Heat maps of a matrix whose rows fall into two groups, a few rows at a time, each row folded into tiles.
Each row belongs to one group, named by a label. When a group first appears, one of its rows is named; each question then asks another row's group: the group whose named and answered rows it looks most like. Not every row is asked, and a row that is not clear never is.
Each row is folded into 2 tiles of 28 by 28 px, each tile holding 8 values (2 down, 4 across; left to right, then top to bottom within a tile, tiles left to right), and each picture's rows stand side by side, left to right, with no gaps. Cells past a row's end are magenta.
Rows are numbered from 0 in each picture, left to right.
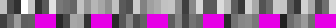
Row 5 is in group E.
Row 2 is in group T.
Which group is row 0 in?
E
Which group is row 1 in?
T
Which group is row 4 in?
E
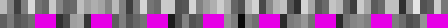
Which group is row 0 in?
E
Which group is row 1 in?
T
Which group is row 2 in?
E
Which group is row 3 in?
T
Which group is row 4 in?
E
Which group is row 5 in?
E
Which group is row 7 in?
T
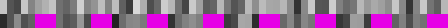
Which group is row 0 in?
T
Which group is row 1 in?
T
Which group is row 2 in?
E
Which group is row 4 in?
T
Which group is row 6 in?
T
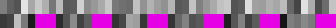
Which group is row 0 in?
T
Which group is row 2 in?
T
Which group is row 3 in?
T
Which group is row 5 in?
E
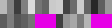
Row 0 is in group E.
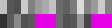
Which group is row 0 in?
T
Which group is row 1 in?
T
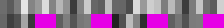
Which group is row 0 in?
T
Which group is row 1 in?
E
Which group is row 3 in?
E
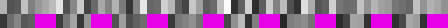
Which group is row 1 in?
T
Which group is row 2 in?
E
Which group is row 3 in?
E
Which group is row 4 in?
T
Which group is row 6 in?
T
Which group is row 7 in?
T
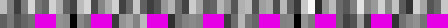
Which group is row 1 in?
E
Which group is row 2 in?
E
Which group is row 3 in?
E
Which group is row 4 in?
T
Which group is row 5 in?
E
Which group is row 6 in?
T
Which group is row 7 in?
E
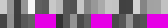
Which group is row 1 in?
T
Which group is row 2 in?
T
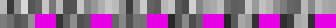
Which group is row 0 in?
T
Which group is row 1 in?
T
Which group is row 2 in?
E
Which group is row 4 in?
T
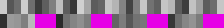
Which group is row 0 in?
E
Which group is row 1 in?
E
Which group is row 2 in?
E
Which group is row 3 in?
E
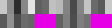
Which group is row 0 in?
E
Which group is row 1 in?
E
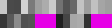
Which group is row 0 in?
T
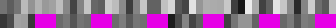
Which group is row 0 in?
T
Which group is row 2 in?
E
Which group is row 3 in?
T
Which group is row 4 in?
E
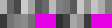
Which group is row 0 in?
E
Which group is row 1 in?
T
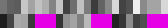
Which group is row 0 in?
T
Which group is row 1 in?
E
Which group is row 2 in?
T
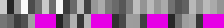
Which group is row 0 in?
T
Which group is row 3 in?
T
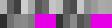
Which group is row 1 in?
T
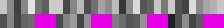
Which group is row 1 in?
T
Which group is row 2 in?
T
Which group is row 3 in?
T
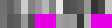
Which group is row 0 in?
T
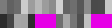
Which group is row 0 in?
T
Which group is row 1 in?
E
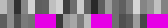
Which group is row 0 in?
E
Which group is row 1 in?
E
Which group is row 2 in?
T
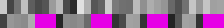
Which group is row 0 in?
E
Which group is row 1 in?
E
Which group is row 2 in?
T
